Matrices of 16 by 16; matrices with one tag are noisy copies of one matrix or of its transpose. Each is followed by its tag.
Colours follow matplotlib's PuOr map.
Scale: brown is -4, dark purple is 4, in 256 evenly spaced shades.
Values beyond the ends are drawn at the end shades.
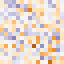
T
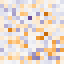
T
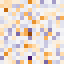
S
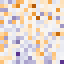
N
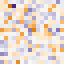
S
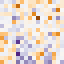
N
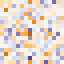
S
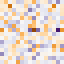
S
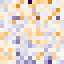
N
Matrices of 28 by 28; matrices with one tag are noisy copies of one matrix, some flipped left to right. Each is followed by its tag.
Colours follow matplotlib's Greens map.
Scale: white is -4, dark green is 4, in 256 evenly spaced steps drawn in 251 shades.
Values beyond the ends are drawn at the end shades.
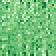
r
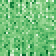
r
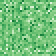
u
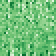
r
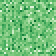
u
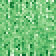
r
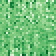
r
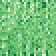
r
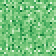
u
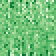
r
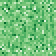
u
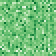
u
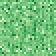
u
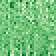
r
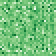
u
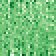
r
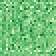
u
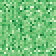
u
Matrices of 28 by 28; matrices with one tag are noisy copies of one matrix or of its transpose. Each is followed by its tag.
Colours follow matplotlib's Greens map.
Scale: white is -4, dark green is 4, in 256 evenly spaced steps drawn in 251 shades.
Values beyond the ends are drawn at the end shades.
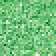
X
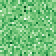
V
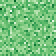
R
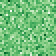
R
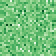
V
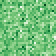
X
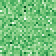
V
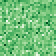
X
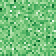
R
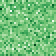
R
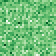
X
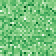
V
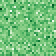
R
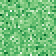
R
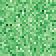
V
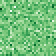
R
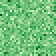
R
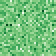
V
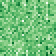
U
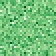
V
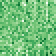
U
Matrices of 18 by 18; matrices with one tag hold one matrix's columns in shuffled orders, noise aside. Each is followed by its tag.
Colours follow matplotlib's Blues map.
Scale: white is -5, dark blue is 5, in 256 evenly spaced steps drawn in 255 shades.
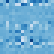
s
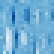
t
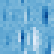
t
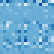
s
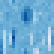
t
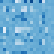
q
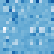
q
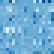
q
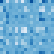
q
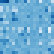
q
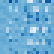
q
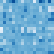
q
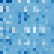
q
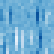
t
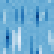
t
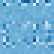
s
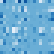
q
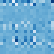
s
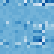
s
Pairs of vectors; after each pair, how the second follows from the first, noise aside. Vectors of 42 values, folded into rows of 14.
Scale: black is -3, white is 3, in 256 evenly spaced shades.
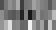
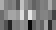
negated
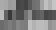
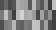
shuffled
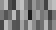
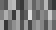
negated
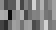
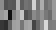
copied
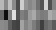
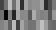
sign-scrambled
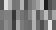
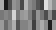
negated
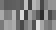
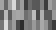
shuffled
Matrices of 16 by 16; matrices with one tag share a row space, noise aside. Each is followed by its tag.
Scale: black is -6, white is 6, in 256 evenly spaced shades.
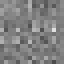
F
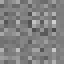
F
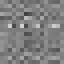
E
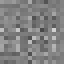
F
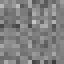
F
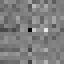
F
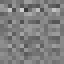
E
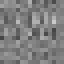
F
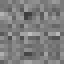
E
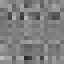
E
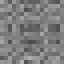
E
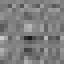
E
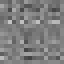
E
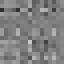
F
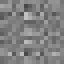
E
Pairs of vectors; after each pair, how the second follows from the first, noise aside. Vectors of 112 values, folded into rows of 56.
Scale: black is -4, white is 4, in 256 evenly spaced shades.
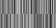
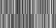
negated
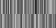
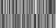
negated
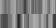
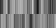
reversed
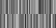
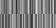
shuffled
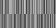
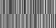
negated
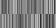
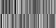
reversed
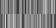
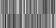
negated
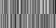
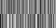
reversed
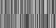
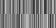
negated
